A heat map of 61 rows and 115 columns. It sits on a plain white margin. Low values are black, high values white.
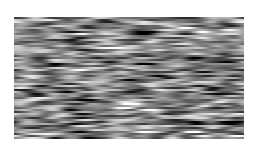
Average level on the scale: 50%. Histogram: bell-shaped. Mirror symmetry: none. Grain: streaks across.
